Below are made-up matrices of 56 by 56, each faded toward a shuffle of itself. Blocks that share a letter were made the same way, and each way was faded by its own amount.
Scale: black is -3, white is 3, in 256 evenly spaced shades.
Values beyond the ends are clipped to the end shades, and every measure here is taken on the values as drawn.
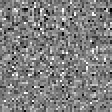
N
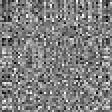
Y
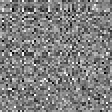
Y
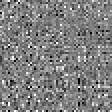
N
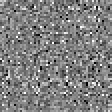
N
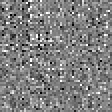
N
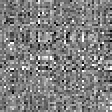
Y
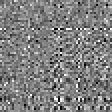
Y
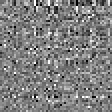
Y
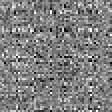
Y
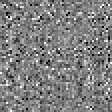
N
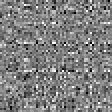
Y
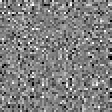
N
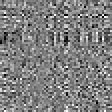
Y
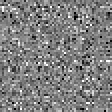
N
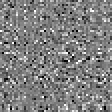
N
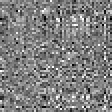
Y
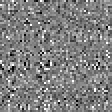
N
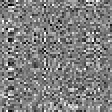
Y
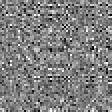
Y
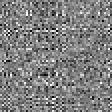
Y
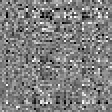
Y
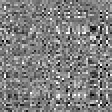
Y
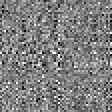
Y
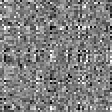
Y
